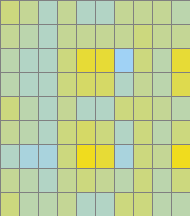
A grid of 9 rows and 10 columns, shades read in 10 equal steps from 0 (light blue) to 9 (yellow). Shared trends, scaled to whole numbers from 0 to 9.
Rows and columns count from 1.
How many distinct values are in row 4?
6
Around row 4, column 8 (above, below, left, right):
5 5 2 3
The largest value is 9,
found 2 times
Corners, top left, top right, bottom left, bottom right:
5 3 5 3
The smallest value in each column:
2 1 1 4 2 2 0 4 3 3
